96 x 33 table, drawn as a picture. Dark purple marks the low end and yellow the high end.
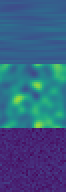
The table splits into 3 rows of 1 panel. Panel 1,1: low, streaked across, faint in contrast. Panel 2,1: middling, blotchy, strong in contrast. Panel 3,1: very low, fine-grained, faint in contrast.
